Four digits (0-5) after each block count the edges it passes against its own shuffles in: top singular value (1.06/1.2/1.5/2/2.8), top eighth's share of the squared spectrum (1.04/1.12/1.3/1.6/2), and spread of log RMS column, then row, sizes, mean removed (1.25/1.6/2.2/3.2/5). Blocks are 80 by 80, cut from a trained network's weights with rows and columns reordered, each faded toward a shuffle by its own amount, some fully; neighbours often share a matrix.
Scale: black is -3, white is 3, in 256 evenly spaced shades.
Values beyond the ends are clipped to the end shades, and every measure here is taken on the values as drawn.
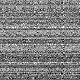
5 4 2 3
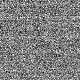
2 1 0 0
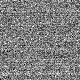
2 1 0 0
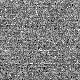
2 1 0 0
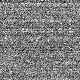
3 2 0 1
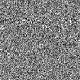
3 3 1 2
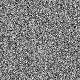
1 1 0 0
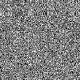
3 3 0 1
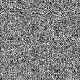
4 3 0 2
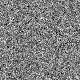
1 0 0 0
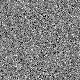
2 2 0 0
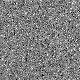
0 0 0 0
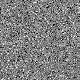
3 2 0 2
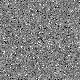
0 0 0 0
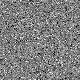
0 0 0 0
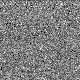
0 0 0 0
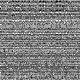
5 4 1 3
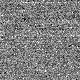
2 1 0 0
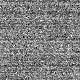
3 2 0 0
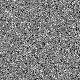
0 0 0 0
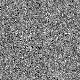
2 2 0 1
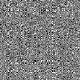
4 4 3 2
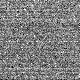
3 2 0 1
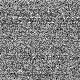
2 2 0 0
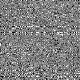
4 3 0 3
